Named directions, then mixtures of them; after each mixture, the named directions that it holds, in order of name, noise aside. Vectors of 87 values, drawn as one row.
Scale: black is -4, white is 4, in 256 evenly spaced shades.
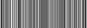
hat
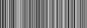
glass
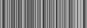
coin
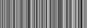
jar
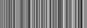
jar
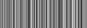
jar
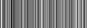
coin, hat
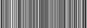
hat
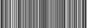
hat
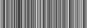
coin, glass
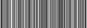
hat, jar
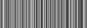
coin, jar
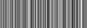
jar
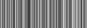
coin, jar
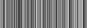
coin, glass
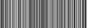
glass, hat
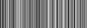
glass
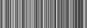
coin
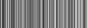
coin, glass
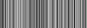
glass, hat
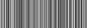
glass, jar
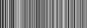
glass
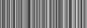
coin, jar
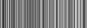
coin, glass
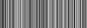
glass, hat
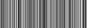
coin, hat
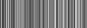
coin, glass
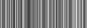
coin, jar
